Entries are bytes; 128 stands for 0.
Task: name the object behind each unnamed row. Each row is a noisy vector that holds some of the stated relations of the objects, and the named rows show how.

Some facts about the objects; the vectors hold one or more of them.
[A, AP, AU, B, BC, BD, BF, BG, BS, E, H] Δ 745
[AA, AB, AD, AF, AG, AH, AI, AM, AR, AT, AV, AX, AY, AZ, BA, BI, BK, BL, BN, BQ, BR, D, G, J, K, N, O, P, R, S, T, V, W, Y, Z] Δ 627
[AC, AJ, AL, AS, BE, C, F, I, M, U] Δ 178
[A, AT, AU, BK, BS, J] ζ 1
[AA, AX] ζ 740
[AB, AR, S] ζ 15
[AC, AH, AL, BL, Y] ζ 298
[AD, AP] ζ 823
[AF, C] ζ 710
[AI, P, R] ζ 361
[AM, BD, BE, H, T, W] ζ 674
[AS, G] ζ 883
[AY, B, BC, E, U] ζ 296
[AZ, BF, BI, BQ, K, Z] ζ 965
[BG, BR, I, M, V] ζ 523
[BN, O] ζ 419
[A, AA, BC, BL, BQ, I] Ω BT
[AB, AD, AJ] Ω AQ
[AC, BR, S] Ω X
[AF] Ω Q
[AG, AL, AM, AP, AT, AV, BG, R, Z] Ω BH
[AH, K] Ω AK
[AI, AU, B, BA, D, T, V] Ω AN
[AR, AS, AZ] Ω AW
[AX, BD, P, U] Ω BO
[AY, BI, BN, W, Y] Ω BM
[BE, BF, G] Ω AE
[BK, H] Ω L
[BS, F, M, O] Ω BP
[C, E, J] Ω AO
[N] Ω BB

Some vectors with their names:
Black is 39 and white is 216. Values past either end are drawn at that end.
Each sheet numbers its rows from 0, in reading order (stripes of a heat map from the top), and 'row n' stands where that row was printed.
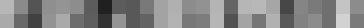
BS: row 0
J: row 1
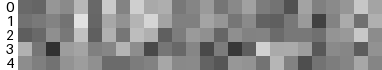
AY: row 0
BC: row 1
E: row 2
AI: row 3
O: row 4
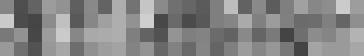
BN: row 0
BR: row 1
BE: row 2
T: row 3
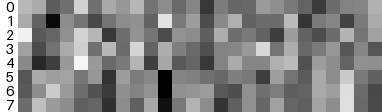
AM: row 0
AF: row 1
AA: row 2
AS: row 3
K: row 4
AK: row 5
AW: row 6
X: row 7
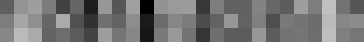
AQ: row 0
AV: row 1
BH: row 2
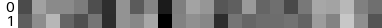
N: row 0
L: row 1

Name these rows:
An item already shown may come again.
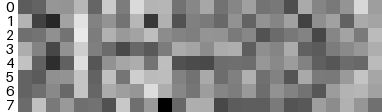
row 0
AY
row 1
BF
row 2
BC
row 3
A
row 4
BG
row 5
AY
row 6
B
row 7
AE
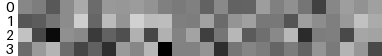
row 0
T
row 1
AY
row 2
C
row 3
L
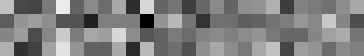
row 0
Z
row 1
AO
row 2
BD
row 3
K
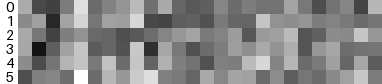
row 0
I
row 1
P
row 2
AU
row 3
AZ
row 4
AS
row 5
U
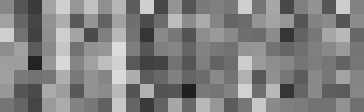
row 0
G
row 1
BL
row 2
AX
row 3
BD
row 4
P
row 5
H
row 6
AR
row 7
AH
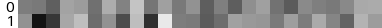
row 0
W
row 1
BI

